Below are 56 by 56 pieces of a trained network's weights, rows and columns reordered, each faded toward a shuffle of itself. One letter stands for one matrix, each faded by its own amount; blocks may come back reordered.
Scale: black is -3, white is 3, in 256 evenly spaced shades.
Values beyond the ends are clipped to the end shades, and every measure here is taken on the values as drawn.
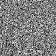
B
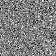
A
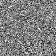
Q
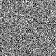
B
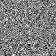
B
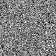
A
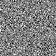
Q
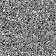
B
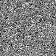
A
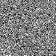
B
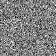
B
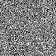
B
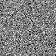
B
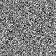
Q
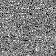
A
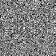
B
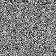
Q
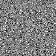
B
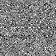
A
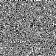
A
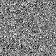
A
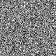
Q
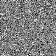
B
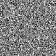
Q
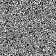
B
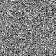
Q
